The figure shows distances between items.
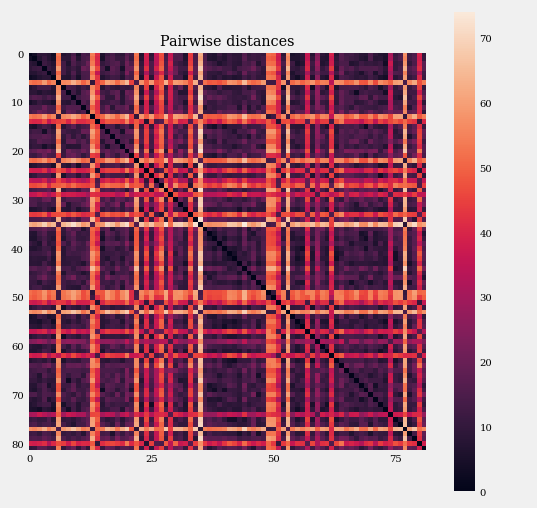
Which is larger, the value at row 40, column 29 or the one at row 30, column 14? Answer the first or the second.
the second
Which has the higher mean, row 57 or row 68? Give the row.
57
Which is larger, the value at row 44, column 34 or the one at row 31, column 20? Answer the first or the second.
the second
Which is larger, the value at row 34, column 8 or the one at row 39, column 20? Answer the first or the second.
the second
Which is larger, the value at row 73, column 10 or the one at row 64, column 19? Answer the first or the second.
the second
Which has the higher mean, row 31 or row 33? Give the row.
33
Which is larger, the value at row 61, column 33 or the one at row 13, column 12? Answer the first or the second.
the second
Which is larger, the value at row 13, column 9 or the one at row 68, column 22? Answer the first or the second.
the first
